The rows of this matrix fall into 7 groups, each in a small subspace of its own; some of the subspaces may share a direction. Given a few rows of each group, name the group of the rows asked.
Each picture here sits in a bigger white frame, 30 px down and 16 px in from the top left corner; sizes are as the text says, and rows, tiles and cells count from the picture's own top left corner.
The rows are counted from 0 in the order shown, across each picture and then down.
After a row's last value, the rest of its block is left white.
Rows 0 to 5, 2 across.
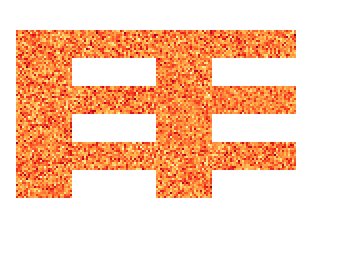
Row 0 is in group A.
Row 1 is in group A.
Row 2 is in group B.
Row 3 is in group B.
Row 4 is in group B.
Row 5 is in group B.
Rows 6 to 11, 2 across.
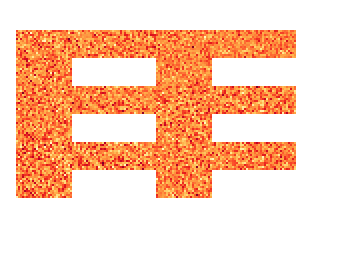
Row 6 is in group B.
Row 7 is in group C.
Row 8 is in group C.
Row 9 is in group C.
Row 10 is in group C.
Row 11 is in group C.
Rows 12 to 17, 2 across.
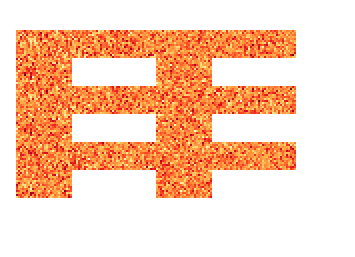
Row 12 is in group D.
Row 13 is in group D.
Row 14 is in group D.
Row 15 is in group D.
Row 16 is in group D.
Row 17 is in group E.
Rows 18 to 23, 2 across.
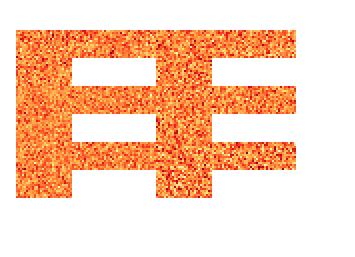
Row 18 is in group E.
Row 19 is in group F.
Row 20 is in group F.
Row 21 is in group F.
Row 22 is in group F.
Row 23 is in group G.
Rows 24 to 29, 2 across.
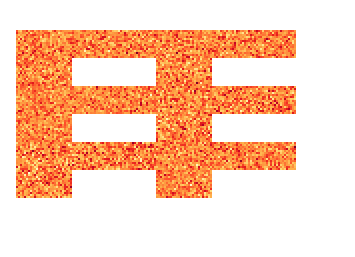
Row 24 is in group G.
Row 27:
E
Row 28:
B
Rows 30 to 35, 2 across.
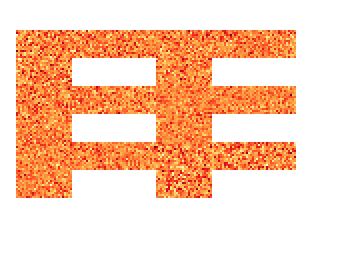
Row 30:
D
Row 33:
C
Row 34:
A
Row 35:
G
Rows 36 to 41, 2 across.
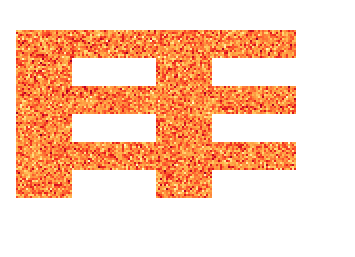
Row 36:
G
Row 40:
A
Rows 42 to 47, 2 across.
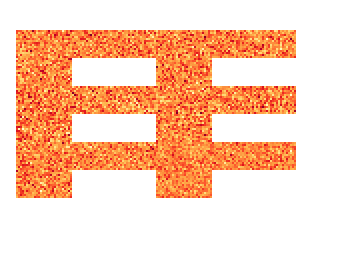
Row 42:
E
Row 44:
D
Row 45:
C
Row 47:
F
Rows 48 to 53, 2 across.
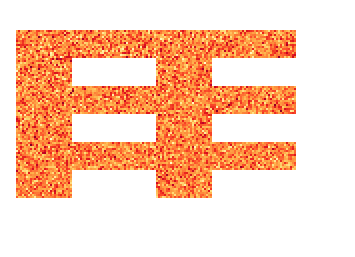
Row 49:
E
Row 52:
B
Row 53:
E
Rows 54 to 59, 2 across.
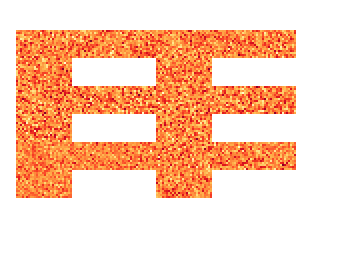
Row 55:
A
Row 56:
G
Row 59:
C
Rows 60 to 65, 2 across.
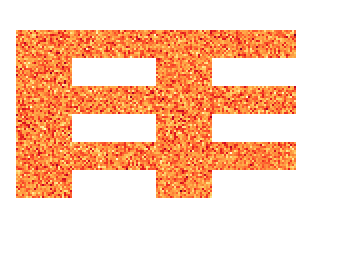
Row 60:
A
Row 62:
E
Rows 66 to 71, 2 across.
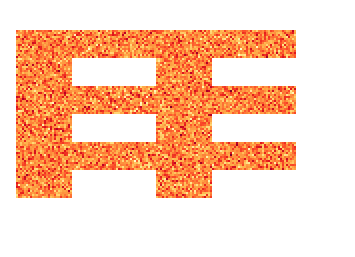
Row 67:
A
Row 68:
C
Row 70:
D
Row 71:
B
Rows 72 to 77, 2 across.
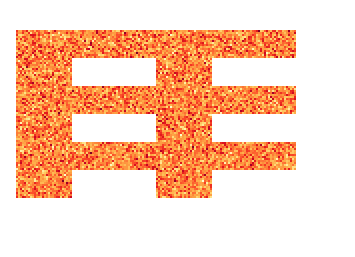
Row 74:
F
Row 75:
E
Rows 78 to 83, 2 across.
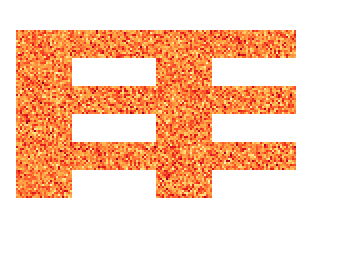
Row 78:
C
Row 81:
F
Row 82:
A
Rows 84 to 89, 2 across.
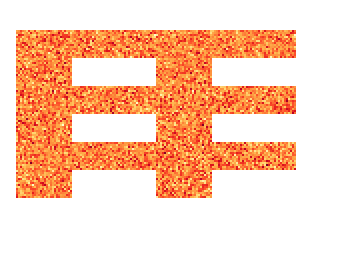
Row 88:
E
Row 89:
C
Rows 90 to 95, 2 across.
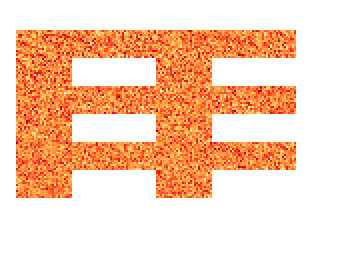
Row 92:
C
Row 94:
B
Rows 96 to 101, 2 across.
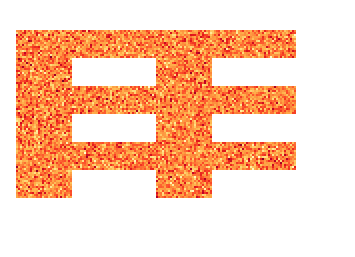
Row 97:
A
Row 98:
F
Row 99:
D
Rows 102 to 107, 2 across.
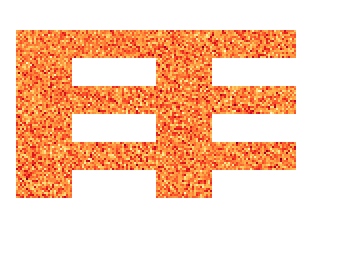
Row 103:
F
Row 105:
B
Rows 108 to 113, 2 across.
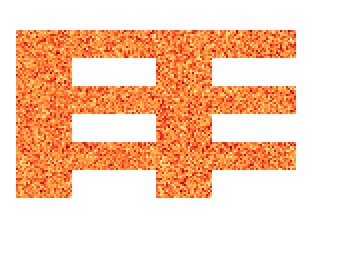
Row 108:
A
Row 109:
F
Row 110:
C
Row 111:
E
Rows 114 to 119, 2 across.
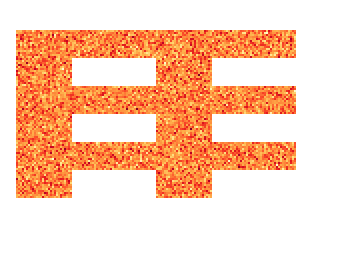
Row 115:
F
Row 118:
C
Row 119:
A
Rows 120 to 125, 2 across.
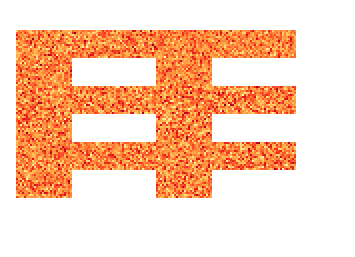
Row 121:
F
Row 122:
C
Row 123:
C
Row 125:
C
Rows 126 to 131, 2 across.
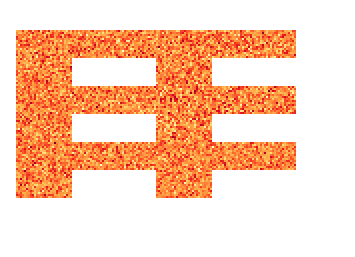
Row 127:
C
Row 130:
F
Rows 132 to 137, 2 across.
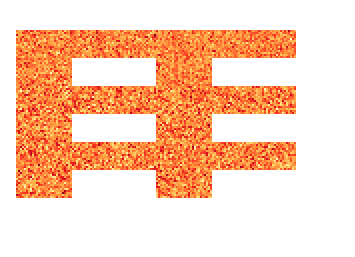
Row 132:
A
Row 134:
B
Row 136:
D
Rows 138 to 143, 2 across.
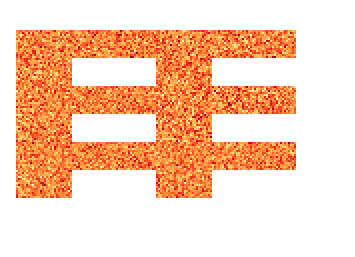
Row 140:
D
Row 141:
D
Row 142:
E
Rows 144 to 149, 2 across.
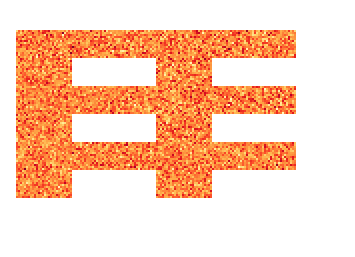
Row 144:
C
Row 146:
D
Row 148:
F
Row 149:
A
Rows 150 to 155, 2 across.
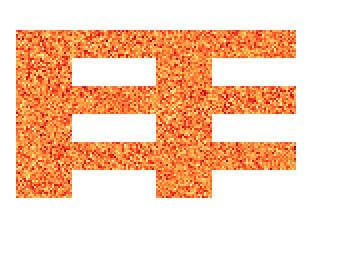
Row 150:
G
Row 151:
B
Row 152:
E
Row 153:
B
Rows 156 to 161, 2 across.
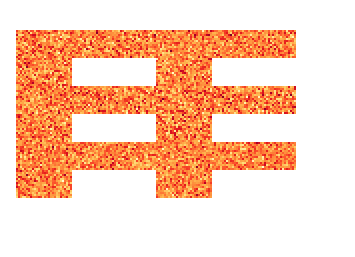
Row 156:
A
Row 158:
A
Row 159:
G
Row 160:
E
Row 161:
C
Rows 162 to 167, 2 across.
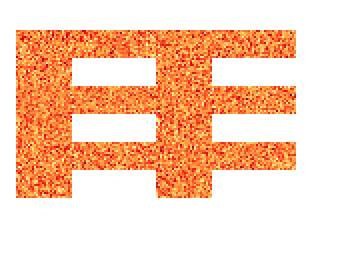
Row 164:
F
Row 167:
E
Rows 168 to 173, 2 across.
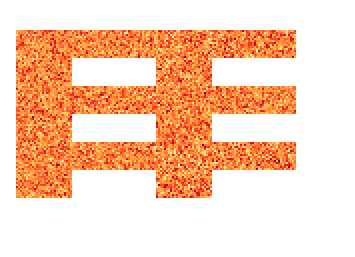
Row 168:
F
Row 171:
C
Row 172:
A
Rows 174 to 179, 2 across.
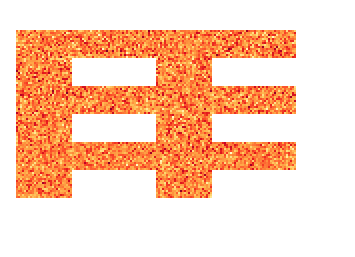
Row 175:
D
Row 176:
E
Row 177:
G
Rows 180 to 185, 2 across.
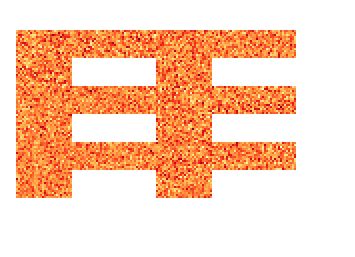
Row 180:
A
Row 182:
E
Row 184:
C
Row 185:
B
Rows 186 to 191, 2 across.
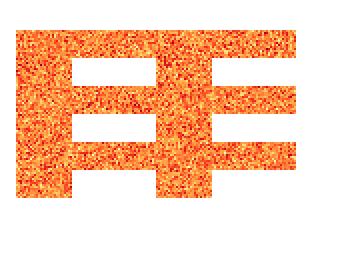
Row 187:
F
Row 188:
D
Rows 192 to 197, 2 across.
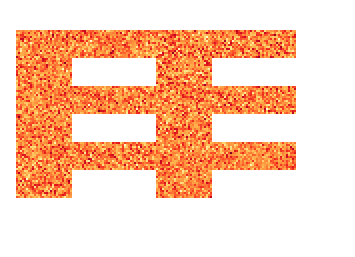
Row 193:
B
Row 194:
A
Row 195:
C
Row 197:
E
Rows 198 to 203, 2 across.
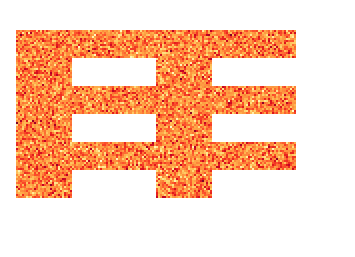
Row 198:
B
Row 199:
E
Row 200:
D
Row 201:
D
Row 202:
A
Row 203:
E
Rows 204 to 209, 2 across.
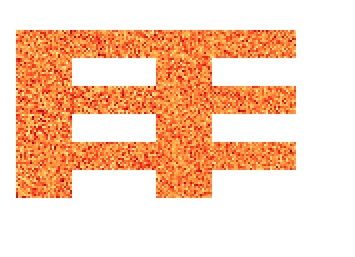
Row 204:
A
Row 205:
G
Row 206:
G
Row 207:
A
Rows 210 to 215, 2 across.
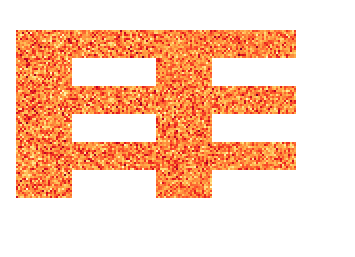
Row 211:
A
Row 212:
B
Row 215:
B
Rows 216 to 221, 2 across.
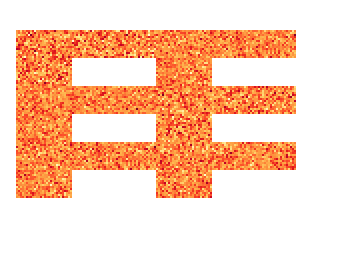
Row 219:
G
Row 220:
A
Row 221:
E
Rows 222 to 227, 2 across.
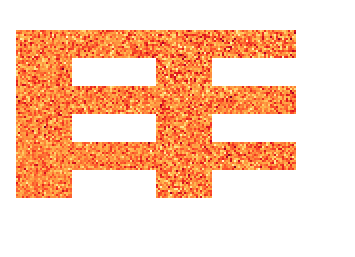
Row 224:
F
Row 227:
B
